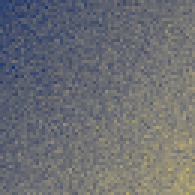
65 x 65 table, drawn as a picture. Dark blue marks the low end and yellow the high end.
Ninth with the highest average: bottom right. Slope: up to the bottom right. Grain: fine. Mirror symmetry: none. Odd rows or columns: none. Ninth with the lowest average: top left.
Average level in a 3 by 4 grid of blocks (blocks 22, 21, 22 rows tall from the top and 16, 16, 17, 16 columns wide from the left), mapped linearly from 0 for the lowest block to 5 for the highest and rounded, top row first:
0 1 2 3 / 1 2 3 4 / 2 3 4 5
